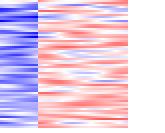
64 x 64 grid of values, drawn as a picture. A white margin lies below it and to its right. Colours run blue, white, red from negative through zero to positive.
The right part is higher, past a seam about 30% of the way across. On average the colour sits 50% of the way up the scale. The grain runs across in streaks.
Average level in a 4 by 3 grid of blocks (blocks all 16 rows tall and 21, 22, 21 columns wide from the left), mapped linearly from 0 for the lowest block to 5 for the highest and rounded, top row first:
044 | 044 | 044 | 155
